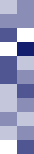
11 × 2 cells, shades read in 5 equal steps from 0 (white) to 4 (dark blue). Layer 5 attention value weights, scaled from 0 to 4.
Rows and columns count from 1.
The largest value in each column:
3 4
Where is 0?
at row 3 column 2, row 4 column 1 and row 11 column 1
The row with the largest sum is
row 6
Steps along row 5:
down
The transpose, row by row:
1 2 3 0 3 3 1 1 2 1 0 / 2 2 0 4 1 2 3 2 1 2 3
